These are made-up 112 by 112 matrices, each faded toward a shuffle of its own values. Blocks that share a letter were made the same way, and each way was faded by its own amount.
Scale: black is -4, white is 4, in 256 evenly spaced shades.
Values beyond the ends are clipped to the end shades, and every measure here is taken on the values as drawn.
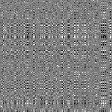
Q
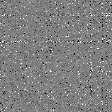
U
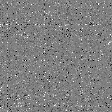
U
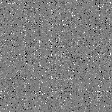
U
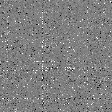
U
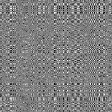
Q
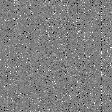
U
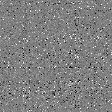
U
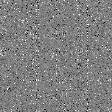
U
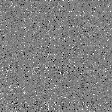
U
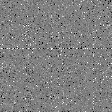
U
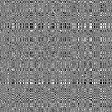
Q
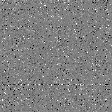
U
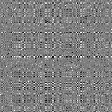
Q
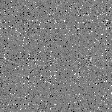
U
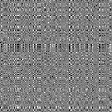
Q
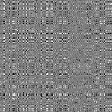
Q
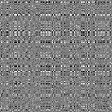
Q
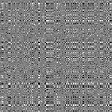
Q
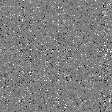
U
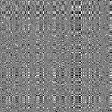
Q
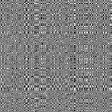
Q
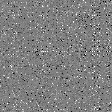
U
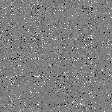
U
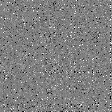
U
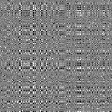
Q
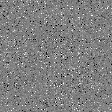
U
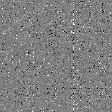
U
